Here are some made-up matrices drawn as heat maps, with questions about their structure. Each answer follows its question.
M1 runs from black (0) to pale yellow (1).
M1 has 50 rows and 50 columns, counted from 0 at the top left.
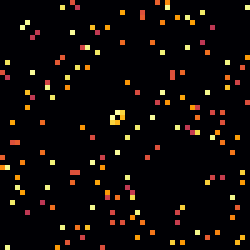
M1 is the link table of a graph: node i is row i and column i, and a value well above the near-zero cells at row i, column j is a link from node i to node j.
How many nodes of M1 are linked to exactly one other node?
2
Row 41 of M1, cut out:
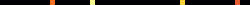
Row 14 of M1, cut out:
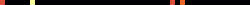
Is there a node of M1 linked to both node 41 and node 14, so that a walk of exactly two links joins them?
yes
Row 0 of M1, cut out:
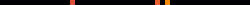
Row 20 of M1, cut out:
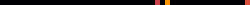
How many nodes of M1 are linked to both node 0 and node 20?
2
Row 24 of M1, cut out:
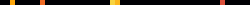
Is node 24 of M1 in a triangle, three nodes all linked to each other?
yes
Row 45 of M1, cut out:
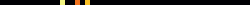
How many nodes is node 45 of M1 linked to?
3
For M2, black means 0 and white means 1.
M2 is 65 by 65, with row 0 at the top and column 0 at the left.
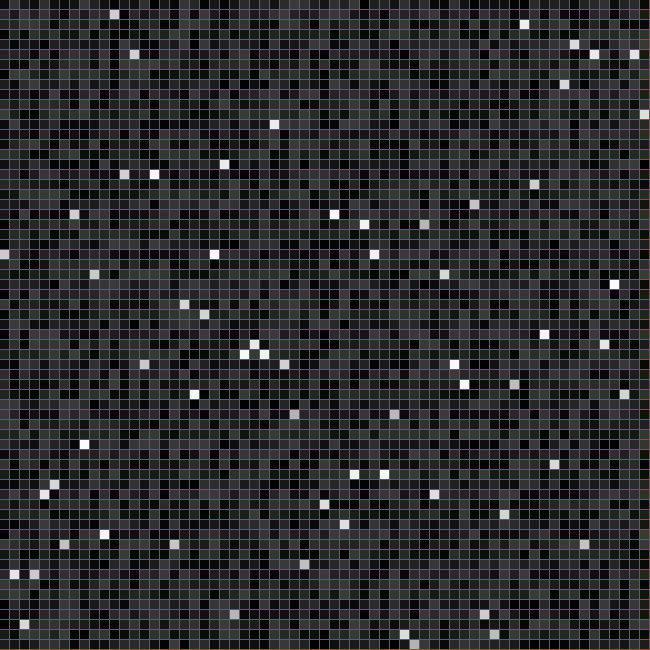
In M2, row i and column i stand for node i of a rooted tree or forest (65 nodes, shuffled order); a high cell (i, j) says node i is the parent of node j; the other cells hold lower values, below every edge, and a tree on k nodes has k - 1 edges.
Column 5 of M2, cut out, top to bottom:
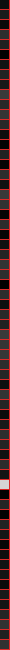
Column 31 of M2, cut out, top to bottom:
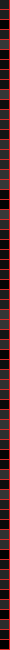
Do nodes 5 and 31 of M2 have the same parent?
no
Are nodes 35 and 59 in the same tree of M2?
no
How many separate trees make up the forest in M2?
2
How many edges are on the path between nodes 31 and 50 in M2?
5
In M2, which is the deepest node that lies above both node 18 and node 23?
61
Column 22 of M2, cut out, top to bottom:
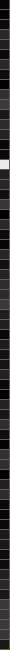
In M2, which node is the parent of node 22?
16
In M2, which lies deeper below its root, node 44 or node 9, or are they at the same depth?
the same depth
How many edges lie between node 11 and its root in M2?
12
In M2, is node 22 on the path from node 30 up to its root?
yes
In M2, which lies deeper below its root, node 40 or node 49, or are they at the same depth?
the same depth
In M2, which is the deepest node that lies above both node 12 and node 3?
57
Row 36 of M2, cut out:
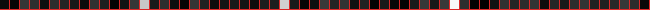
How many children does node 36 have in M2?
3
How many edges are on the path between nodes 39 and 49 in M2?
7
